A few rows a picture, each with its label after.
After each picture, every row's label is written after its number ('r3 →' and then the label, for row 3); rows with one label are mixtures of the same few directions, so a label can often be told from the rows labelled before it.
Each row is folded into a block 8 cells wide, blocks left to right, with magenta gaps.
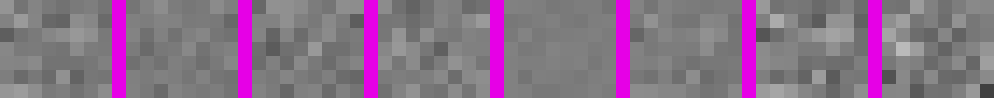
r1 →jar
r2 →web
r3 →web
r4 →web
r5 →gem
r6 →jar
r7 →jar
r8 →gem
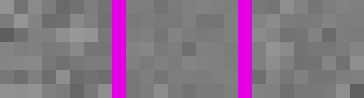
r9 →jar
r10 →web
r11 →gem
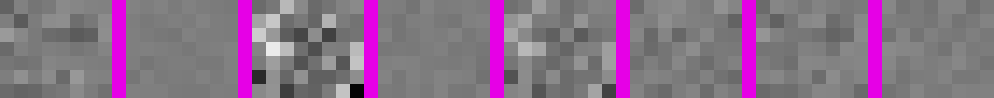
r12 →jar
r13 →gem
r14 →gem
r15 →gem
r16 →gem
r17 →web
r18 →jar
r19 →web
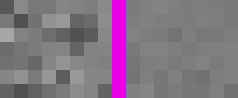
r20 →jar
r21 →gem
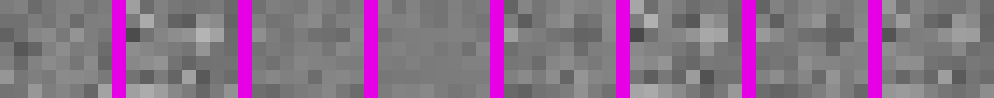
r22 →gem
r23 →jar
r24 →jar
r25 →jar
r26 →jar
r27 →jar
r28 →jar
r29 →jar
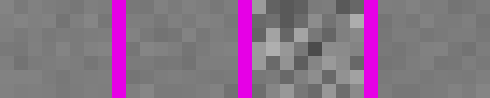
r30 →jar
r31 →gem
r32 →web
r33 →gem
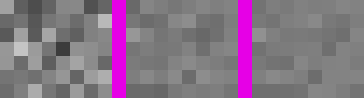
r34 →web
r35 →jar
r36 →jar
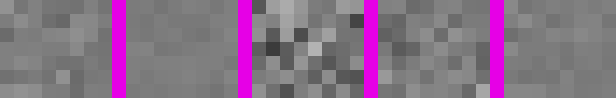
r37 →jar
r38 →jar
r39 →web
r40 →gem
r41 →jar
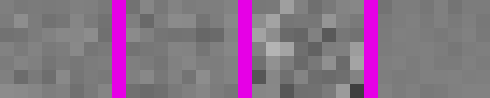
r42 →jar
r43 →jar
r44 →gem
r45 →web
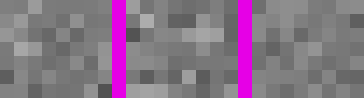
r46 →gem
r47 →jar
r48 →web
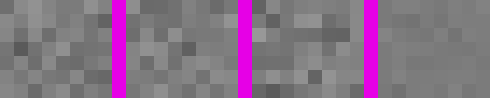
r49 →web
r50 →web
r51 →jar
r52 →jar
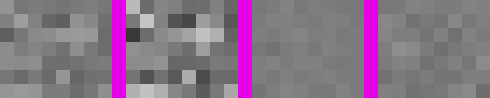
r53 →jar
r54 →jar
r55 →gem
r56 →gem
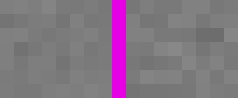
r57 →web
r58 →jar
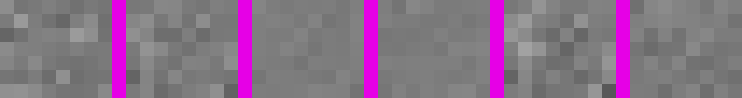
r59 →jar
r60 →gem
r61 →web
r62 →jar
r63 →gem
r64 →web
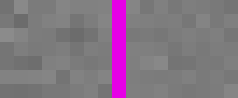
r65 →jar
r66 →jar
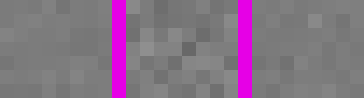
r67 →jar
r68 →web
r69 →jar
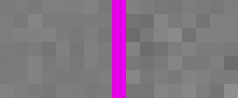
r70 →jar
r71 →gem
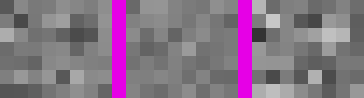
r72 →jar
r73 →web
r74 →jar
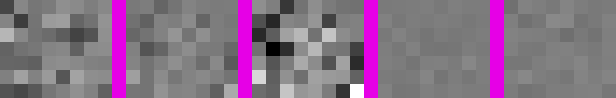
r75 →jar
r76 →gem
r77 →gem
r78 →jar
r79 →jar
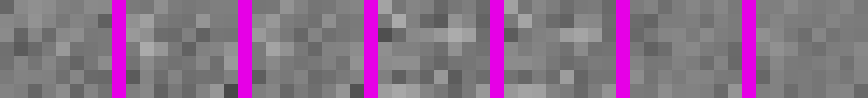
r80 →web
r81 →gem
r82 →gem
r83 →jar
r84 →jar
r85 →gem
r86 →gem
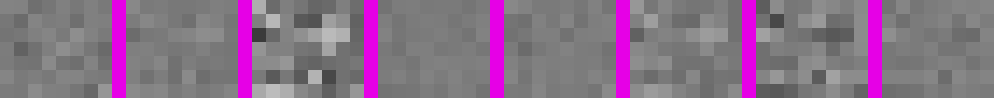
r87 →gem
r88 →jar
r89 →jar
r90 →jar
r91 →gem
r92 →jar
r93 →jar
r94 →jar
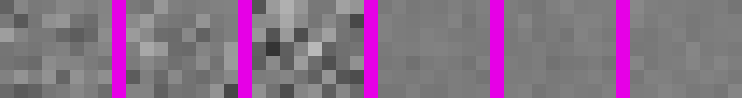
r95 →jar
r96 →gem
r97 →web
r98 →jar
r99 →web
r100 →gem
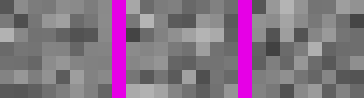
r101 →jar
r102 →jar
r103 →web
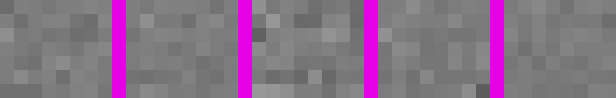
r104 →jar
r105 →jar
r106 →jar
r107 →gem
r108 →web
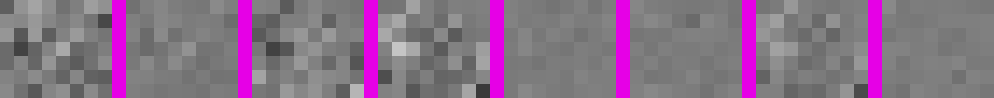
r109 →web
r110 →web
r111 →gem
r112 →gem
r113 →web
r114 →jar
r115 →gem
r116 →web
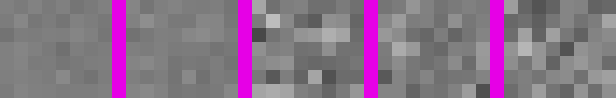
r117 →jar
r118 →jar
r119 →jar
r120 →gem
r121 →web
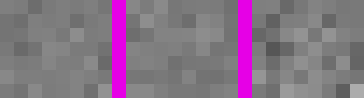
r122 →gem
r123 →jar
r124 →gem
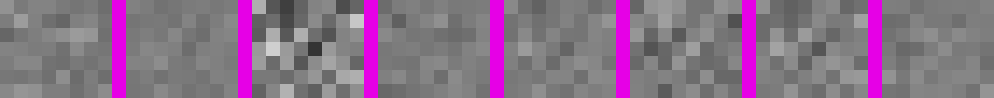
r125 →jar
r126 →web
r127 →web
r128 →jar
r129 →web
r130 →web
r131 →web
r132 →gem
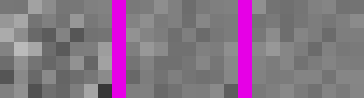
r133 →gem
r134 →gem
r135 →web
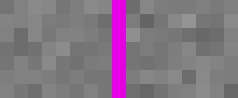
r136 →web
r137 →jar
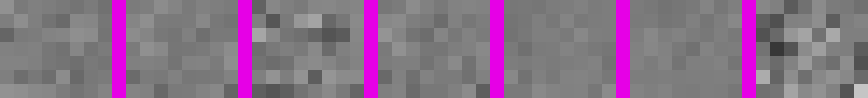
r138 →jar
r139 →gem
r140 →jar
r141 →gem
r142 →gem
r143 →web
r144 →gem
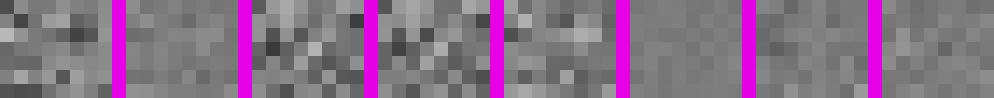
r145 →jar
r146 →jar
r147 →web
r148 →web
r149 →jar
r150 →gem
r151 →gem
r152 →web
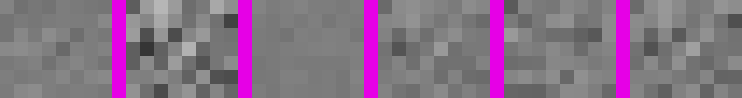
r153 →web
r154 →web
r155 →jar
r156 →web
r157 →jar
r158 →web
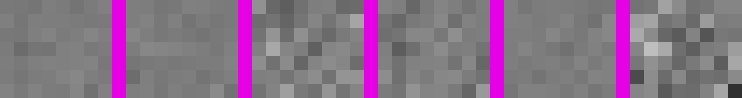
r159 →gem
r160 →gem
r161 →web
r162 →gem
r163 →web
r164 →gem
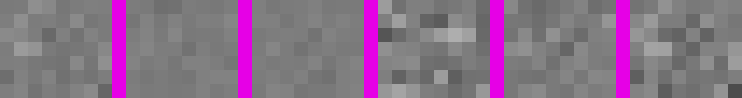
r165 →gem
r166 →web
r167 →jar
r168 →jar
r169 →web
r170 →gem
